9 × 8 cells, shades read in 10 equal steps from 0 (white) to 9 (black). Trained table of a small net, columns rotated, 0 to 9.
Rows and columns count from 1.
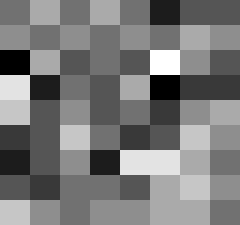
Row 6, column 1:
7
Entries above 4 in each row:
6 3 5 6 4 5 4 5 2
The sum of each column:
44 48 40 47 41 42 34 44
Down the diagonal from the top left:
5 5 6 6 5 6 3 4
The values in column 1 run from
1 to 9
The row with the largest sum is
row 4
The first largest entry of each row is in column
6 2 1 6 6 1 1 2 3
